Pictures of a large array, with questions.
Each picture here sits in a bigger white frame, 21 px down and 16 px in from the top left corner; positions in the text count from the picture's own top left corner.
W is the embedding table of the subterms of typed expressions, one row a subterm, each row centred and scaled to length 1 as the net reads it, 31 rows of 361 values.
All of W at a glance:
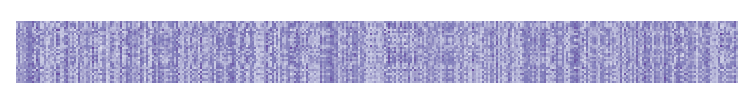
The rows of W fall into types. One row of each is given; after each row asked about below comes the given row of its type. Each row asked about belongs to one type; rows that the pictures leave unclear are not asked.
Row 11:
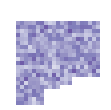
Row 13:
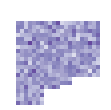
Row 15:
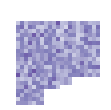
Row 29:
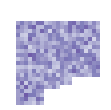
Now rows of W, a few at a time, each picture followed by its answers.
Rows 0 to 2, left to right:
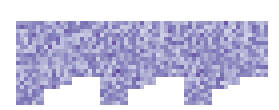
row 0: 11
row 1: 15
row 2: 15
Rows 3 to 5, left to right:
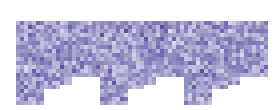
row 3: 29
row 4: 29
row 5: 13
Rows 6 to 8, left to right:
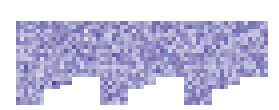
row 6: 13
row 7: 29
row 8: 11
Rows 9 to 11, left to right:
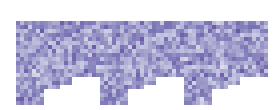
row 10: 11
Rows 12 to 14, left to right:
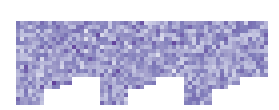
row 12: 13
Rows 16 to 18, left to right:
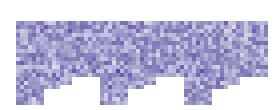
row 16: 11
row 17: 13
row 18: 15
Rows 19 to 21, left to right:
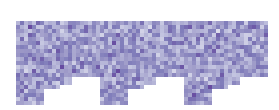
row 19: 29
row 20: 15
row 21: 15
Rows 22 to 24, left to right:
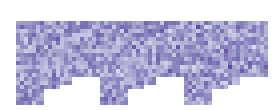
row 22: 11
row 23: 11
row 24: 29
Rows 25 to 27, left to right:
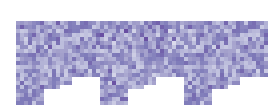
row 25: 11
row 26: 29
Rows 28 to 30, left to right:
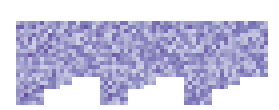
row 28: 15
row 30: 11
